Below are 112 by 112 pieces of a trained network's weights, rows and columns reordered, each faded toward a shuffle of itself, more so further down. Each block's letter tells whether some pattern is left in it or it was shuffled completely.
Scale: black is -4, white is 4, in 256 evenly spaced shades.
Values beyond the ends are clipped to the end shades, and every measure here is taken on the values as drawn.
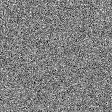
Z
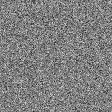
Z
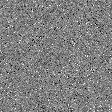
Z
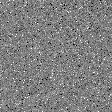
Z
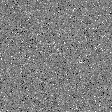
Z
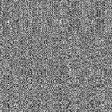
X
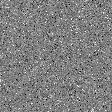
Z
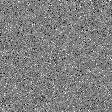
Z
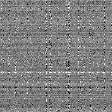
X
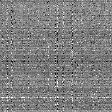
X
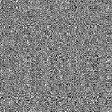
X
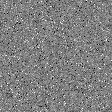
Z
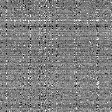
X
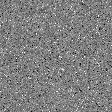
Z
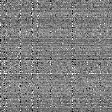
X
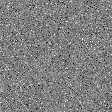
Z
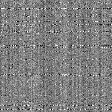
X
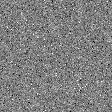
Z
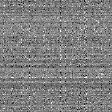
X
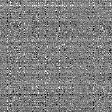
X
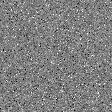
Z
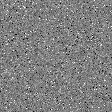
Z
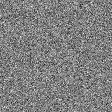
Z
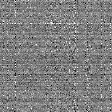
X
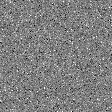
Z
